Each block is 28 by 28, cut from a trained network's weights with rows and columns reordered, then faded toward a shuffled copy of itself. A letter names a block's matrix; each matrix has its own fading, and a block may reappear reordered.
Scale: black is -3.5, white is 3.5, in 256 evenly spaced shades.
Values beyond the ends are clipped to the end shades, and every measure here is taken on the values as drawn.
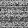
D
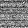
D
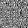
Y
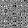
Y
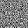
Y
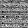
D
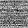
D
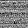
D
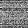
D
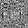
Y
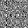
Y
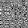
Y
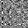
Y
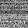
D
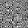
Y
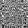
Y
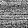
D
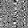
Y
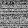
D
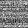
D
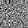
Y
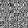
Y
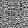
Y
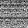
D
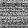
D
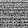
D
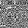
Y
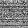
D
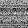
D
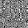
Y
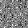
Y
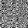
Y
